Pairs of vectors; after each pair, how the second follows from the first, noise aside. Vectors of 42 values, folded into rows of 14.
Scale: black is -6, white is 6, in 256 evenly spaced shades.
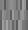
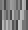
scaled up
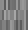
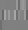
partly zeroed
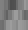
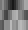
scaled up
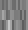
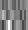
scaled up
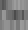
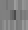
partly zeroed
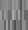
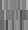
shuffled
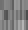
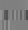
partly zeroed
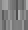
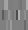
partly zeroed
